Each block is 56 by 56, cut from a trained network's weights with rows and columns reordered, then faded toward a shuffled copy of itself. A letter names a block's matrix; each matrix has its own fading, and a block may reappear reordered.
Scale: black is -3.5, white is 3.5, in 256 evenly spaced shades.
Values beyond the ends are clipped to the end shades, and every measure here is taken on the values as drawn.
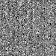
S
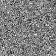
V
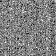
S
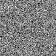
V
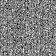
S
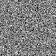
V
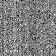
S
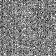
S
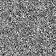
V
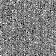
S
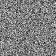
V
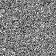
V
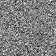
V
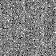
S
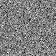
V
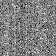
S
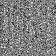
S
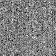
S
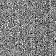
S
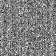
S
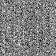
S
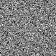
V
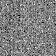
S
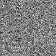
V
